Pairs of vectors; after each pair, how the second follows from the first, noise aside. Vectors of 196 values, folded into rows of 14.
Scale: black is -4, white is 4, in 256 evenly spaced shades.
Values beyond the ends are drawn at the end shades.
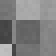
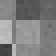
negated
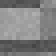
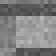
reversed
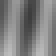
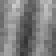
reversed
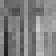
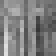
negated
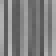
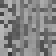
sign-scrambled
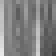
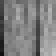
negated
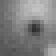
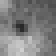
reversed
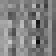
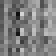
reversed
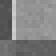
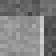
reversed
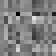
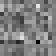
reversed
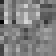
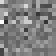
sign-scrambled
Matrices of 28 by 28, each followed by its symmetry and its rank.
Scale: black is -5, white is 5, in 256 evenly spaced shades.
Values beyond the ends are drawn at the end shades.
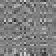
neither, rank three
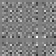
symmetric, rank two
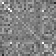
symmetric, rank five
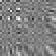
symmetric, rank three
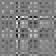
symmetric, rank two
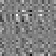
neither, rank three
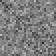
symmetric, full rank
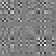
symmetric, rank three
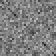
symmetric, full rank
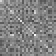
symmetric, rank five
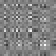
symmetric, rank two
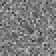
symmetric, full rank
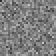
symmetric, full rank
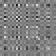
symmetric, rank two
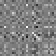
symmetric, rank three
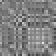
symmetric, rank three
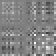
symmetric, rank two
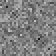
symmetric, full rank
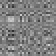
neither, rank three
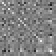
symmetric, rank five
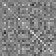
symmetric, rank five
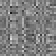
neither, rank three
